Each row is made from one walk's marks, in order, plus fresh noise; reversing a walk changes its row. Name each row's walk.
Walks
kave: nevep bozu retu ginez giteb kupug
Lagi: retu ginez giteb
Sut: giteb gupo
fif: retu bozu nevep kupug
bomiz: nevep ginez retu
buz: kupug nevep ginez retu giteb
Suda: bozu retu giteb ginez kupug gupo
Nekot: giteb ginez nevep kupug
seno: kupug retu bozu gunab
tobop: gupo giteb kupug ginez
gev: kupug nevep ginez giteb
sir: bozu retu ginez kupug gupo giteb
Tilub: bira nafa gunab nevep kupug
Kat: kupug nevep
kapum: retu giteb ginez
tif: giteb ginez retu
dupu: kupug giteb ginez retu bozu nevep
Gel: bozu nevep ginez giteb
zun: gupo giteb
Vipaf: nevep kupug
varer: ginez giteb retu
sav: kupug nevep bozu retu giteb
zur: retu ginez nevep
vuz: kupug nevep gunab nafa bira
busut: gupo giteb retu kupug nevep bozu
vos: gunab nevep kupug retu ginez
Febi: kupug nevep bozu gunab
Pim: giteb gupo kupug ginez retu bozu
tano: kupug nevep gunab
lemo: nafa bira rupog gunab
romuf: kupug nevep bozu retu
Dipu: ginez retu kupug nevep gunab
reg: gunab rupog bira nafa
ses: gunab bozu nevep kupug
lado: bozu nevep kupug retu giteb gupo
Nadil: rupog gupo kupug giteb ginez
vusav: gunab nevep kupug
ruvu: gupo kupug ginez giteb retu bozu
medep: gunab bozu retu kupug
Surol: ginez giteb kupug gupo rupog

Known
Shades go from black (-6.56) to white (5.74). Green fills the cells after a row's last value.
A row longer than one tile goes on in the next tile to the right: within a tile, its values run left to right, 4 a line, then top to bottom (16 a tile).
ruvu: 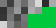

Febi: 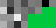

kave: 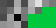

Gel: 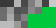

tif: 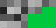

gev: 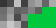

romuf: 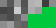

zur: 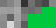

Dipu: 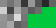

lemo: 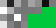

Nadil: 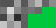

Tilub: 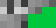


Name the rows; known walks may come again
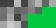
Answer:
gev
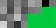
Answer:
seno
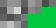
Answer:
bomiz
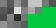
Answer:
medep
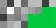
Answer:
Surol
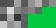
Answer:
Nadil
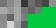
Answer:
zur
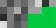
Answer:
Pim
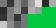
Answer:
ruvu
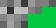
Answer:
vusav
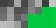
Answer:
Gel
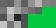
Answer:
tobop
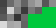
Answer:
kapum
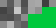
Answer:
romuf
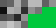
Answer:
varer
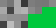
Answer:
Kat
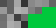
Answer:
Nekot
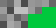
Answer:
Vipaf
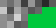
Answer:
Dipu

